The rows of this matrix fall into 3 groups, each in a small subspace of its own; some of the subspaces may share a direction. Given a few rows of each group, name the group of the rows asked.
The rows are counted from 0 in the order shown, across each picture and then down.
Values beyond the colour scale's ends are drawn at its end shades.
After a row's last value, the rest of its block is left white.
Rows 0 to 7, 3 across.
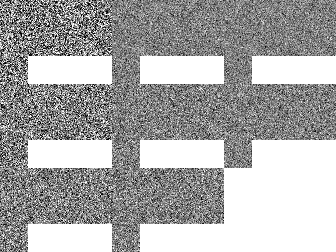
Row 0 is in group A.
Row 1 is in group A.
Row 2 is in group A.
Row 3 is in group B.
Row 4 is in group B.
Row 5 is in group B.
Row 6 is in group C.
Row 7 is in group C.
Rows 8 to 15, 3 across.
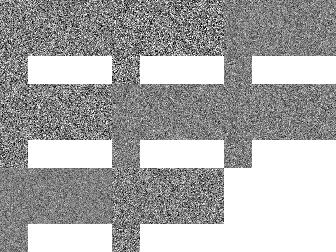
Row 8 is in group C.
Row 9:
B
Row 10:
B
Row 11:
B
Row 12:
A
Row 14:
C
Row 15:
A
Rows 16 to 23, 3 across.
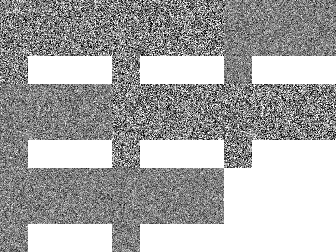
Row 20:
B
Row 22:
C
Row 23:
C
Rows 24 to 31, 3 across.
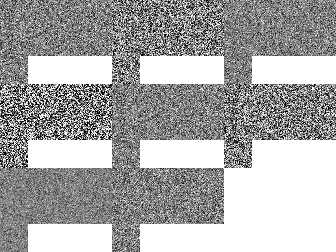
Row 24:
C
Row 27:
C
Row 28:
C
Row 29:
C
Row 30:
B
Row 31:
A
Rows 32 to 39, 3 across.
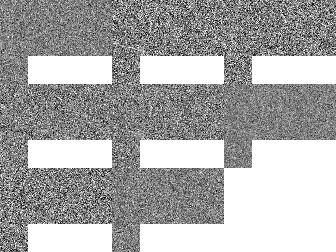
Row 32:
C
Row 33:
B
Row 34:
C
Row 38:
C
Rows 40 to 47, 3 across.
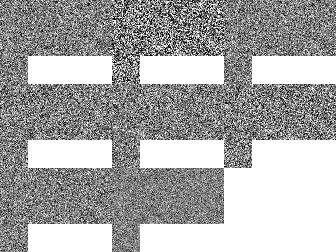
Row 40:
C
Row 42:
B
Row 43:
C
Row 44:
B
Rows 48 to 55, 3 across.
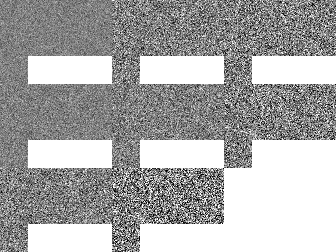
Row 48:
A
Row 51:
A
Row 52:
A
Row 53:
B
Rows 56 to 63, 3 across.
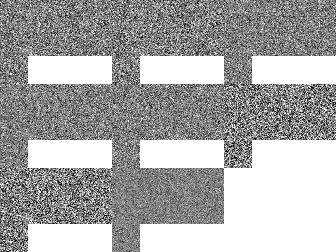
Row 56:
A
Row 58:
B
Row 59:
A
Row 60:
A
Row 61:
C
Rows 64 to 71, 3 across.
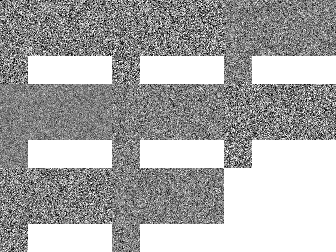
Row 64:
A
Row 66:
C
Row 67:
C
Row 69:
C
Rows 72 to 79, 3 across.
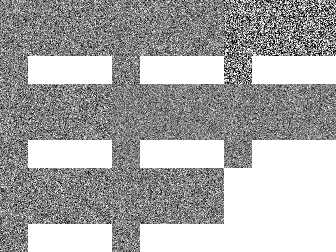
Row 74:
B
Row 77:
A
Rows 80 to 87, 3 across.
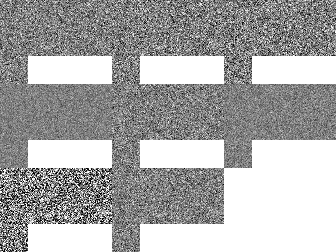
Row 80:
B
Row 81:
C
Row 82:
C
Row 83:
A
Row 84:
C
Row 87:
C
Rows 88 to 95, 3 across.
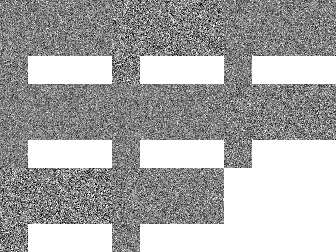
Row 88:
A
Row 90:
B
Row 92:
B
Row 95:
C
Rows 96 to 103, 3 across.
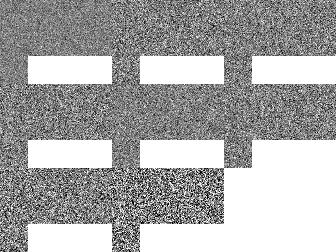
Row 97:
C
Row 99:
B
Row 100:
C
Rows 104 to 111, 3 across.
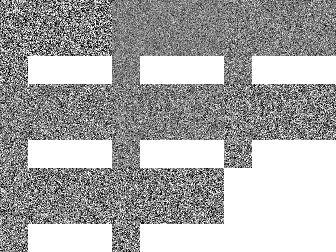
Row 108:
B
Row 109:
A
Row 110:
B
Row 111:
B
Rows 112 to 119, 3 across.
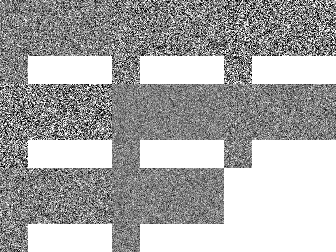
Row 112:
B
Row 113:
C
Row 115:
C
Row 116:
A
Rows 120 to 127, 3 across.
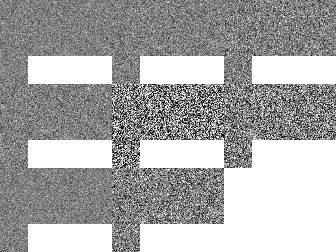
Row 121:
C
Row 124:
A
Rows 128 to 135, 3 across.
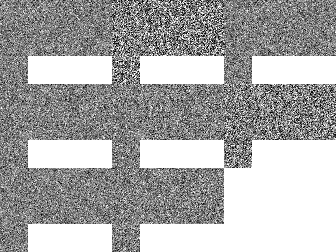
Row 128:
C
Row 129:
A
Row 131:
A
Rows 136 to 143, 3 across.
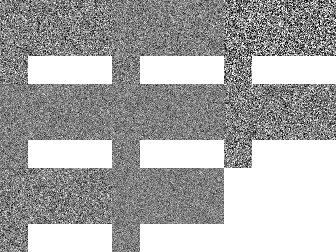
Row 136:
B
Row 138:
B
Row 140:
B
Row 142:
C
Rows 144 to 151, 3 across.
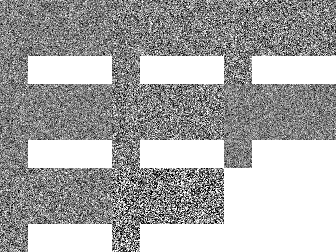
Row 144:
A
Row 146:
C
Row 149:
C
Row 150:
C
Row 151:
A
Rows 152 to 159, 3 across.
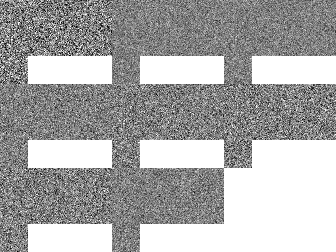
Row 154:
C
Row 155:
B
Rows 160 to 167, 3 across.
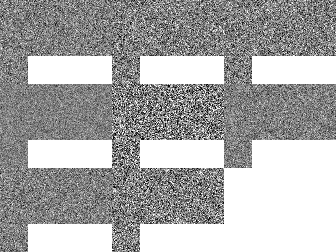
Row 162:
C
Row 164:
B
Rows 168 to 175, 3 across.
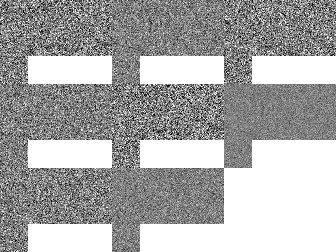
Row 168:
C
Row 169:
A
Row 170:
B
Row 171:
B
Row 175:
C
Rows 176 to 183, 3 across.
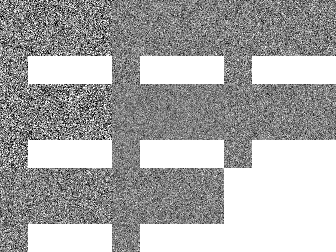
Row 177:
A
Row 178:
A
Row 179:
A
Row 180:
B
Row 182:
C
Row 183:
C
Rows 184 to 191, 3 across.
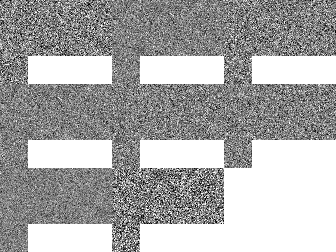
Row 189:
B
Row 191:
A
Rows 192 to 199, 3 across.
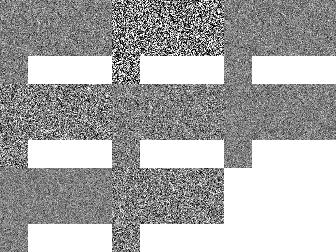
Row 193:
C
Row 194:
B
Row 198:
A
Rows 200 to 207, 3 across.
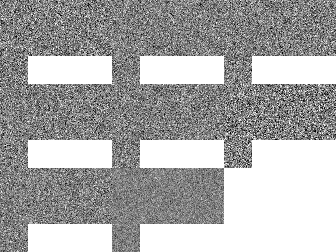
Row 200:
B
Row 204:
A
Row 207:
C
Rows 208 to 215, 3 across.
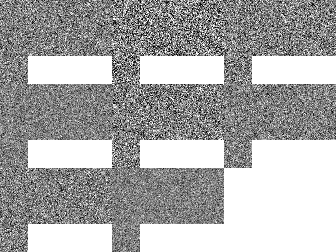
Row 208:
C
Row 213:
C
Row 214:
A
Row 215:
A
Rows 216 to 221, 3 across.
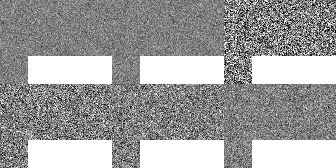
